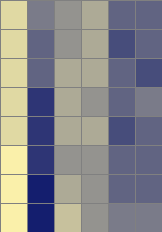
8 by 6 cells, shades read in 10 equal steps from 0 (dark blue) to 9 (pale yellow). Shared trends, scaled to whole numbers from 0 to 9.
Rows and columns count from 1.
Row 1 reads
8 4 5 6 3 3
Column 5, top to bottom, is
3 2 3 3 2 3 3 4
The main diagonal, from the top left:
8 3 6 5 2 3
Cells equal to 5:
7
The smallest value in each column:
8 0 5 5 2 2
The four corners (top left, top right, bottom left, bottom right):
8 3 9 4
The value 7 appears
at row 8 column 3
